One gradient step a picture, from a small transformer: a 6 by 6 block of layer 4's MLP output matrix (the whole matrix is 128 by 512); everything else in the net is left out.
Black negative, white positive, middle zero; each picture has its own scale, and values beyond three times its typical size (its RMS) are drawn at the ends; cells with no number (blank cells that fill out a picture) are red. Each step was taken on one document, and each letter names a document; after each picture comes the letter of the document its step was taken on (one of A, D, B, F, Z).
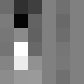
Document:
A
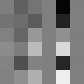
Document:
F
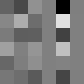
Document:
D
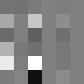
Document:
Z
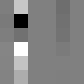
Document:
A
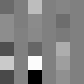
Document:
Z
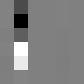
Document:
A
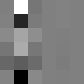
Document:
A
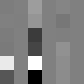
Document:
Z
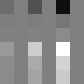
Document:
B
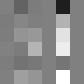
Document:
F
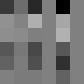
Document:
D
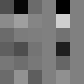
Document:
D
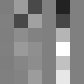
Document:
F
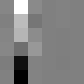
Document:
A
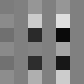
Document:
B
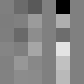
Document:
F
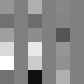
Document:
Z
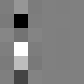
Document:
A
